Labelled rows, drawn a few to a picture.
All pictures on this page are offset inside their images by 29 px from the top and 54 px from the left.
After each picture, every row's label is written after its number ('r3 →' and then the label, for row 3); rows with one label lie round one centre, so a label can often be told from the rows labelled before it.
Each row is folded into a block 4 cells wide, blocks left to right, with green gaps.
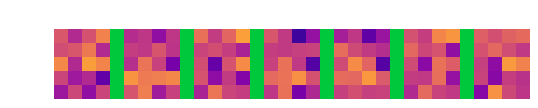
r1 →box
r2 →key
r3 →box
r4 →key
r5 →key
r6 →box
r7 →box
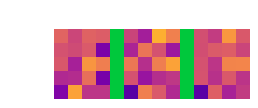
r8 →box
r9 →box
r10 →box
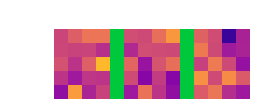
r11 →box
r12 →box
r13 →key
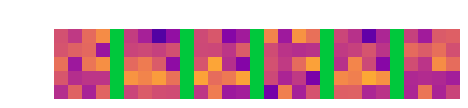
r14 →box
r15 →key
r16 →key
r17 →box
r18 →key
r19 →box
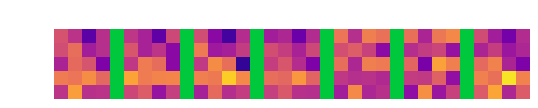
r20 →key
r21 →key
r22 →key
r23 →key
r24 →box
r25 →box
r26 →key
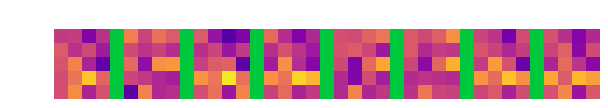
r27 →key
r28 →box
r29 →key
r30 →key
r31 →box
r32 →box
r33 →key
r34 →key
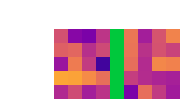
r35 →key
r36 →box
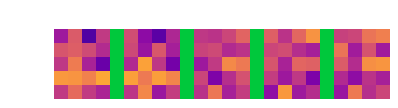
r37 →key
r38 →key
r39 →box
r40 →box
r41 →box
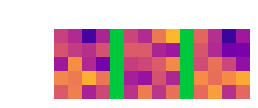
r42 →key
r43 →box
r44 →key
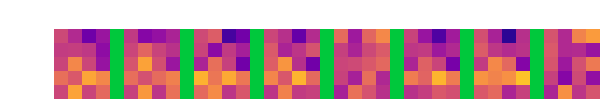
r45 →key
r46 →key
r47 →key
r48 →key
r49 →box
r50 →key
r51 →key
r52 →box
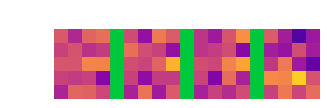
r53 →box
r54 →box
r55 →box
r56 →key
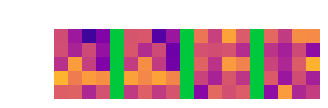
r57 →key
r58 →key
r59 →box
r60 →box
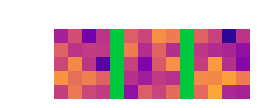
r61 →key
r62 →box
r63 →key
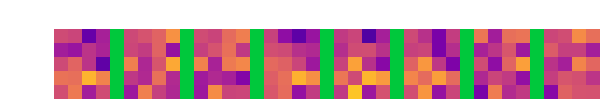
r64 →key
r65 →box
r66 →box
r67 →key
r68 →key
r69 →key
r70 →box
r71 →box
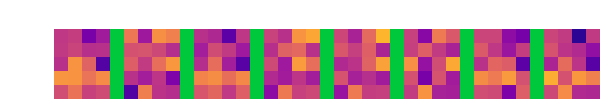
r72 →key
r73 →box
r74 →key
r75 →box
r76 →box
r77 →box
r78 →key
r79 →key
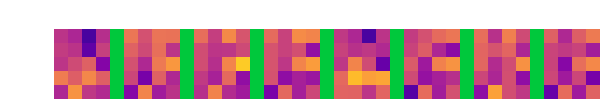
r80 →key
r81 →box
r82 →box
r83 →box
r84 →key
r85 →box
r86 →box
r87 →box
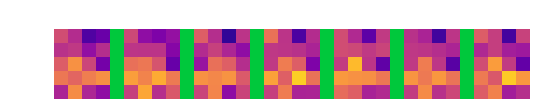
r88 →key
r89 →key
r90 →key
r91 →key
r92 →key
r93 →key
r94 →key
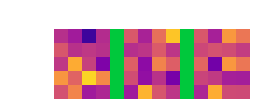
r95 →key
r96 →box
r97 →box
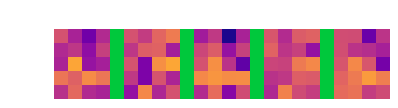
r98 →key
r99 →box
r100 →key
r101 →box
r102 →key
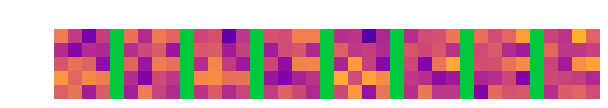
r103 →key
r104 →box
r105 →key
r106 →box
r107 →key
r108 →box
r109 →box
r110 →box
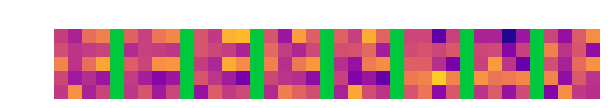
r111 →box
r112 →box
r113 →box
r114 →box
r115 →box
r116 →key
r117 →key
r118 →box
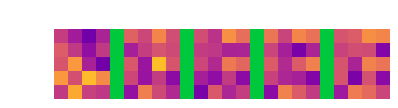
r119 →key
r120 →box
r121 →box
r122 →box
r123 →box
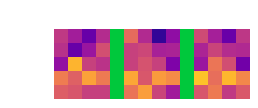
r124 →key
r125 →key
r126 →key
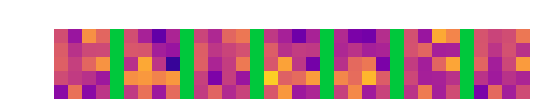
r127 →box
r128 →key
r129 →box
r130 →key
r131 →key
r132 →box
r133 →box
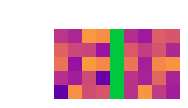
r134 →box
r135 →box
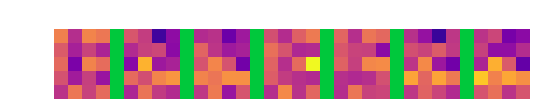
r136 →box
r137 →key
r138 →key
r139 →box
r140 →box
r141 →key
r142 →key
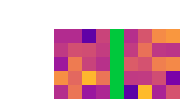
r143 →key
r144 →box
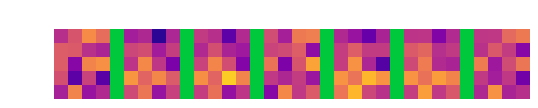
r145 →box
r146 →key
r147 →key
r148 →box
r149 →key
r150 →key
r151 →box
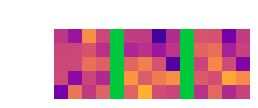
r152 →box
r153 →key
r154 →key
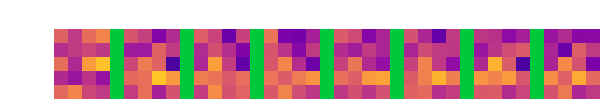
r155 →box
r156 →key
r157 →key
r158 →key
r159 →key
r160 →key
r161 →key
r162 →key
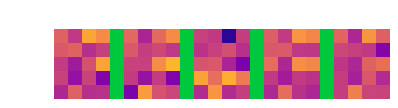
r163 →box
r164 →box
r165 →key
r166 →box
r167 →box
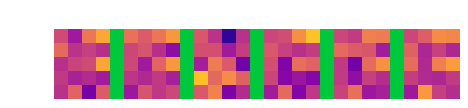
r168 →box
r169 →box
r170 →key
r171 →box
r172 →box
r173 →box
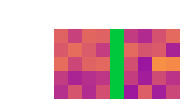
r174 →box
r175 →box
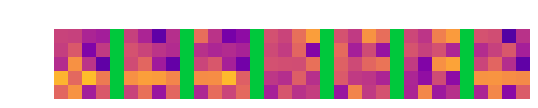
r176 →key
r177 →key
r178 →key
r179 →box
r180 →box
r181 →box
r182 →key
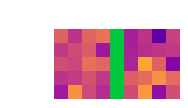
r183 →box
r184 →key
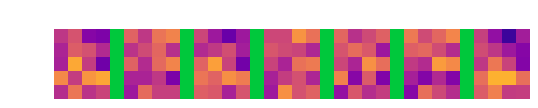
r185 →key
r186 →box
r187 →key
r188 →box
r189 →box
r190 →box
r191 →key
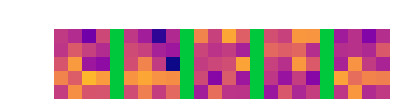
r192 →key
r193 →key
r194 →box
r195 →box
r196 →key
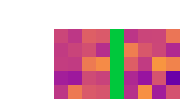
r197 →box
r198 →box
